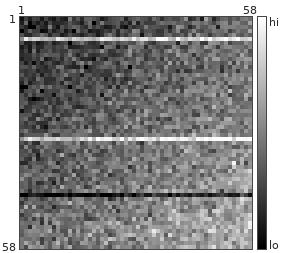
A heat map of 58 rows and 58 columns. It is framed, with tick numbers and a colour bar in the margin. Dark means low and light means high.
Values rise toward the bottom right. Rows 6, 31 and 45 stand out from the rest. The ninth with the highest average is the bottom right. The ninth with the lowest average is the top left.
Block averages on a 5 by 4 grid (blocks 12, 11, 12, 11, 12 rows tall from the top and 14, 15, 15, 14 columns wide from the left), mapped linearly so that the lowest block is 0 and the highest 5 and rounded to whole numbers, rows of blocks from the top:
0123
0123
1234
1234
2345
